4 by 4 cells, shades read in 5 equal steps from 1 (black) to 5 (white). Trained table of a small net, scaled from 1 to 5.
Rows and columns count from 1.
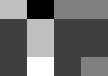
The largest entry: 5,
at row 4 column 2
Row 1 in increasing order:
1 3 3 4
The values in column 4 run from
2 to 3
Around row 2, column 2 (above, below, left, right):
1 4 2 2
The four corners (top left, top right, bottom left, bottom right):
4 3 2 3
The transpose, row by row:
4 2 2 2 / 1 4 4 5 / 3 2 2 2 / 3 2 2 3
